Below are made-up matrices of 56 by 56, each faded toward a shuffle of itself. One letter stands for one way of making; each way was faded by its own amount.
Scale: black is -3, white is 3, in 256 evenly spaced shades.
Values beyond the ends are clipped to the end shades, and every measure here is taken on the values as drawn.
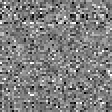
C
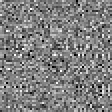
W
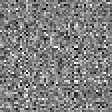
W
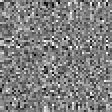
W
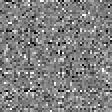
C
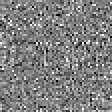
C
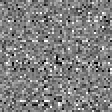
C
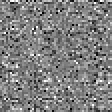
C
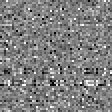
C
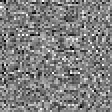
W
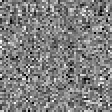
W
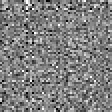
W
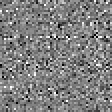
C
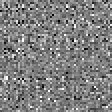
C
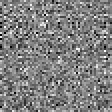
W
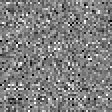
C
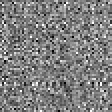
W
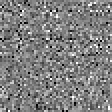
C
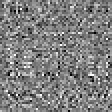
W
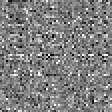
C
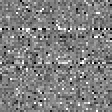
C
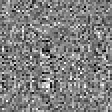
W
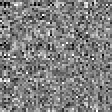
W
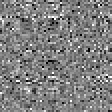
C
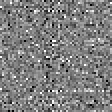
C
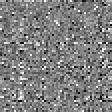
C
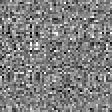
W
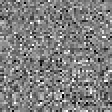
C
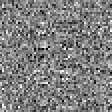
W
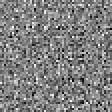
W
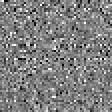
C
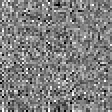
W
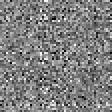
W
